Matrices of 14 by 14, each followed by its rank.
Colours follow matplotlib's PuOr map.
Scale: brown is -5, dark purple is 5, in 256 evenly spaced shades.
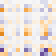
two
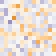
full rank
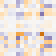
two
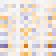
two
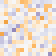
full rank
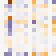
two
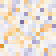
full rank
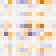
two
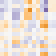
two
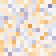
full rank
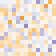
full rank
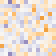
full rank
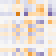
two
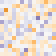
full rank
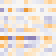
two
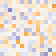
full rank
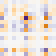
two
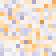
full rank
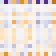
two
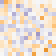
full rank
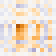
two
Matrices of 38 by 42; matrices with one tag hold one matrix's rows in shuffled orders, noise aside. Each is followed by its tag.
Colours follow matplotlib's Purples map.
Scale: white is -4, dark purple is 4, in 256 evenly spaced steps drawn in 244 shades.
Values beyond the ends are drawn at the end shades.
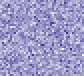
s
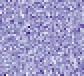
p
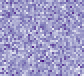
s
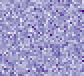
p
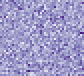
p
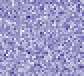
p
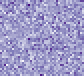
p
